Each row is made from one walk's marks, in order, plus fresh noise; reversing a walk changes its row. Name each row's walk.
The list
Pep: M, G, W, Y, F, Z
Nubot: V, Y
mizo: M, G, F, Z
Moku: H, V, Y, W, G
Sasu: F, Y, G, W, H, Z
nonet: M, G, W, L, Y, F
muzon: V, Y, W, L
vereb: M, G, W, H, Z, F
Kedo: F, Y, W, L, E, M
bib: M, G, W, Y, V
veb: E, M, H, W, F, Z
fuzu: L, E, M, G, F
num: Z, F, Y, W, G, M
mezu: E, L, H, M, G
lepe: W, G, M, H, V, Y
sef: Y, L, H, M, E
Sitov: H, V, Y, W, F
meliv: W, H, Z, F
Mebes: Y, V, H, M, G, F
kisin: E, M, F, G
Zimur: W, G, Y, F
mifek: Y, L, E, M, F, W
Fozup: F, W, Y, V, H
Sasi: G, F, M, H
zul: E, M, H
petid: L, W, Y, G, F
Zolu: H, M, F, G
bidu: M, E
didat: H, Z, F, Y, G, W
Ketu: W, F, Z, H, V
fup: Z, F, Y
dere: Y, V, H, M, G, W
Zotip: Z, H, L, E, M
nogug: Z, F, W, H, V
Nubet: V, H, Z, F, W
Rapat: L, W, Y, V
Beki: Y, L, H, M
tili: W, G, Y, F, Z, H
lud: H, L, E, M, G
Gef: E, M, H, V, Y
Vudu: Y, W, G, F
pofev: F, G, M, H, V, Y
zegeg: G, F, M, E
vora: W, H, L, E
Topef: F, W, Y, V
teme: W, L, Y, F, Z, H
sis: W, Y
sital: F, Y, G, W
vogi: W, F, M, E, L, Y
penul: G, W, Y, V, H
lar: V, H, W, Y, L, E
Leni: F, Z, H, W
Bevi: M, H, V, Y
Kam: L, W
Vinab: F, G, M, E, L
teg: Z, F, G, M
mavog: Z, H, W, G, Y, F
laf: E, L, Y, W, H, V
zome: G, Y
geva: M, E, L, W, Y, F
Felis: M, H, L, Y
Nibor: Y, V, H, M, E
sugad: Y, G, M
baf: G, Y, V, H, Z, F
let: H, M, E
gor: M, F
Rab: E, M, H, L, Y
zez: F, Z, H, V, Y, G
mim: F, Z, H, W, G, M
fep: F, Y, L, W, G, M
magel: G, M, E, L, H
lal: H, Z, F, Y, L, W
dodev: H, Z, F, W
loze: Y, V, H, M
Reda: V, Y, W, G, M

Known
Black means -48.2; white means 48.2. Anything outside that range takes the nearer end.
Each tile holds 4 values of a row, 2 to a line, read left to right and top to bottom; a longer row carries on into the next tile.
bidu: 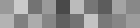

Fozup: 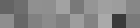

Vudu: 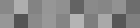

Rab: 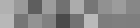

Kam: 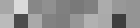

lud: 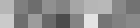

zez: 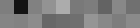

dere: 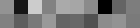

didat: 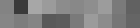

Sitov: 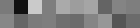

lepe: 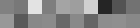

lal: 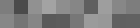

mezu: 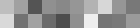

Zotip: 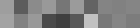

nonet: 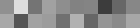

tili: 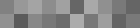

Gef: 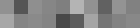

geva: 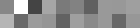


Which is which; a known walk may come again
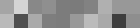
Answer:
Kam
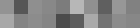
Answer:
Gef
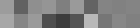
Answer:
Zotip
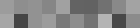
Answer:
Rapat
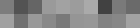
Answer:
pofev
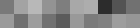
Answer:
vereb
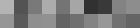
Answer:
Beki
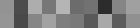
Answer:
muzon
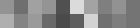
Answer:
let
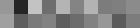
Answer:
lar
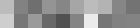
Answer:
lud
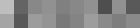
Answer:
zome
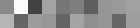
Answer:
geva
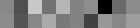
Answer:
Reda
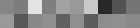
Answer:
lepe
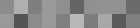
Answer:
Vudu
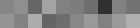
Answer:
teg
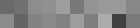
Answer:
Fozup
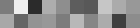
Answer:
Kedo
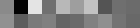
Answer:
Moku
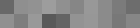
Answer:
mim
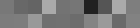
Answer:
fup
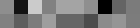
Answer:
dere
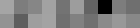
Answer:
sugad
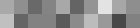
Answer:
laf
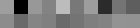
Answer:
baf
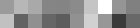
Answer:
vora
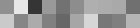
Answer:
kisin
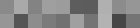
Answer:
teme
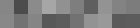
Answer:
lal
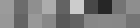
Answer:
Felis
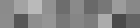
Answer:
sis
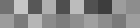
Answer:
gor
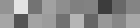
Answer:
nonet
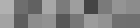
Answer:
sef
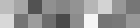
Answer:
mezu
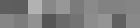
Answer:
nogug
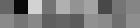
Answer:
Nubet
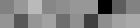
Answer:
bib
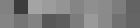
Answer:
didat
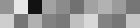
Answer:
Vinab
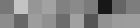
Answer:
Pep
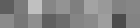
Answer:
Ketu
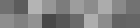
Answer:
dodev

